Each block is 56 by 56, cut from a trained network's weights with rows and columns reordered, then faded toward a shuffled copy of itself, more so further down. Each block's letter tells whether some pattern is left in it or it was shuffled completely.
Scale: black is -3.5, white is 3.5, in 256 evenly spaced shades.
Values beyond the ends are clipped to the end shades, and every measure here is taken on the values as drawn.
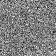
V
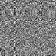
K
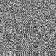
K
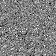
V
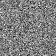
V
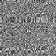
K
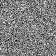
V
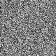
V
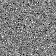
V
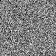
V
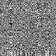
K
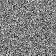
V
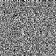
K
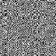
K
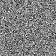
V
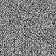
K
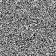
V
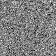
V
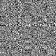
K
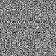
K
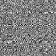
K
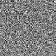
K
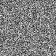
V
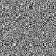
K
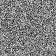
V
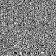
K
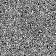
V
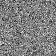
V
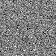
V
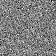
V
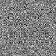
K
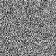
K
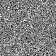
V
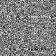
K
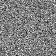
V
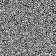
V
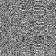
K
